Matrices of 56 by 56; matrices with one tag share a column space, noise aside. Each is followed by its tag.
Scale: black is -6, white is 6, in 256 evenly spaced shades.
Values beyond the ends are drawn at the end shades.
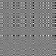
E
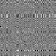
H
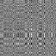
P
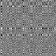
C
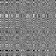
H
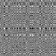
C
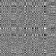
C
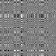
H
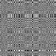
H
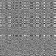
E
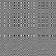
E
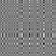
P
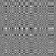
C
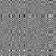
H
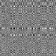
C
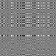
E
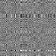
H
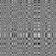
P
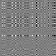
E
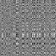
P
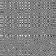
E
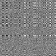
E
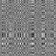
P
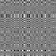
H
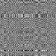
H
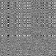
E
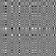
C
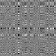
C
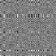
H
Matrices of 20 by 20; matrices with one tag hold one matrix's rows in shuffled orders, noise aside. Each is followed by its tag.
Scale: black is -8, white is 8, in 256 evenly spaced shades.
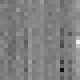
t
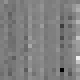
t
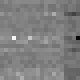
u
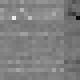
u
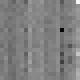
t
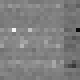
u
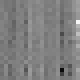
t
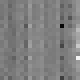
t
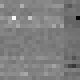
u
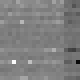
u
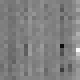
t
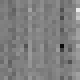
t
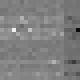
u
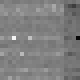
u
